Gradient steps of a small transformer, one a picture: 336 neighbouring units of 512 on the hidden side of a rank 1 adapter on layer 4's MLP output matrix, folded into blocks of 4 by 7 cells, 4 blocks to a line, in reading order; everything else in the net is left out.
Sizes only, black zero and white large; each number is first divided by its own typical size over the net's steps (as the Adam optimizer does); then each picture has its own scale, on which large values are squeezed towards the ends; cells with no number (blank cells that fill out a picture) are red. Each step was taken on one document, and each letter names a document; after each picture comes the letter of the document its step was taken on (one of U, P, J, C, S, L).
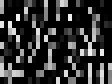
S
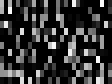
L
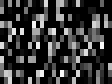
S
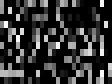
S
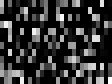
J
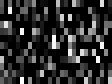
J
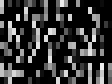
S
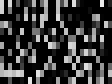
L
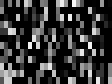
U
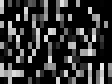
S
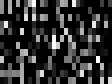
L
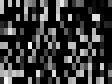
U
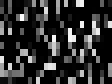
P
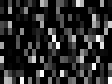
J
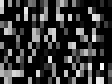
U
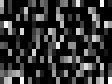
J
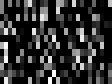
U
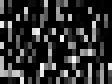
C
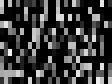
U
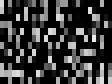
S
